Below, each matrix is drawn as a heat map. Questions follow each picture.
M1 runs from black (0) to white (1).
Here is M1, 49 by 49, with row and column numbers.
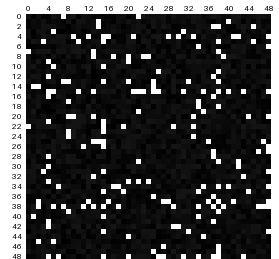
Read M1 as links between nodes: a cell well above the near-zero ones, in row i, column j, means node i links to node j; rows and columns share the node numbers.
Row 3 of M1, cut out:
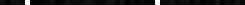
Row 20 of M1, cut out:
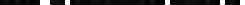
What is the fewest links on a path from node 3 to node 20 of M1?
3
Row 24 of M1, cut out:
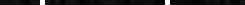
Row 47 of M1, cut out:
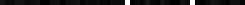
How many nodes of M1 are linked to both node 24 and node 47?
0
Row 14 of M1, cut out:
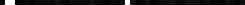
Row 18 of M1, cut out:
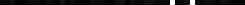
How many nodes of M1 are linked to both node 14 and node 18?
0
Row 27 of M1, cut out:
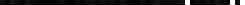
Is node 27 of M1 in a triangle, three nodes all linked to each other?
yes
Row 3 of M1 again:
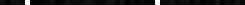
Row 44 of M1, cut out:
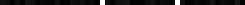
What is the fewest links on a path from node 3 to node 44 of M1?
4
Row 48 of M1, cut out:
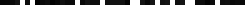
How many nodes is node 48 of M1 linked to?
11
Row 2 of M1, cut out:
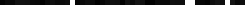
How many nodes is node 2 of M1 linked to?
4
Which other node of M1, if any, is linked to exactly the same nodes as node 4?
none
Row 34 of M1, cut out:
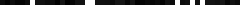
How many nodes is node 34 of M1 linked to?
7
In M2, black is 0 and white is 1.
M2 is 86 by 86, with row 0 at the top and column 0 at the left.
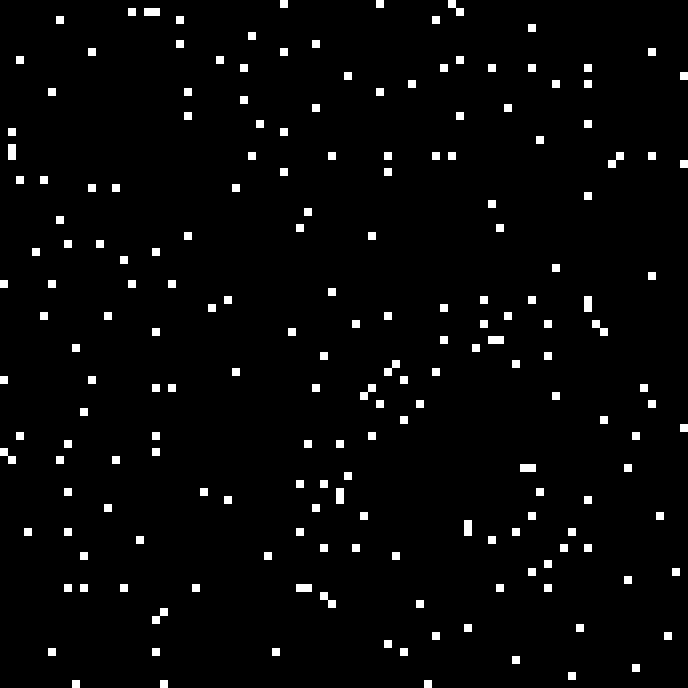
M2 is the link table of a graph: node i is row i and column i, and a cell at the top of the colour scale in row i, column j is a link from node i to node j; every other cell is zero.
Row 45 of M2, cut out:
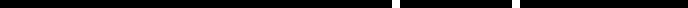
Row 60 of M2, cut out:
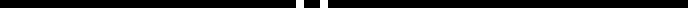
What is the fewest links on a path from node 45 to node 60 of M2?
4
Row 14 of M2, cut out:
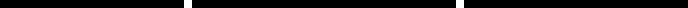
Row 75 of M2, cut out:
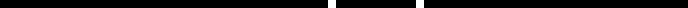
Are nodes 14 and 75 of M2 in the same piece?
yes
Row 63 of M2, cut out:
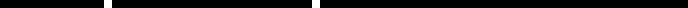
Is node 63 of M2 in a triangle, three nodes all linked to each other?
yes
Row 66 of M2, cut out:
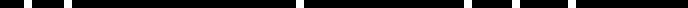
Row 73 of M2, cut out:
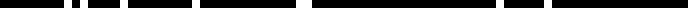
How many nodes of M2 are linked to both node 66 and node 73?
2
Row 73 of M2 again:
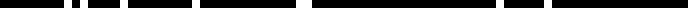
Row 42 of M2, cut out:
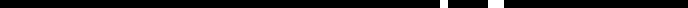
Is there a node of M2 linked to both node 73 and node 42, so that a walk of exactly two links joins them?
yes
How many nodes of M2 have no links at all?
0
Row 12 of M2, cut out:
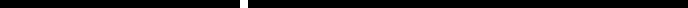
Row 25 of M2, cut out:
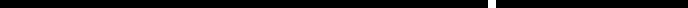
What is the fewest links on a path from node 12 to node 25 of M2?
4
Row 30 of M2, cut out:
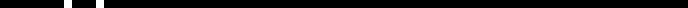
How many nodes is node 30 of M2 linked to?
2
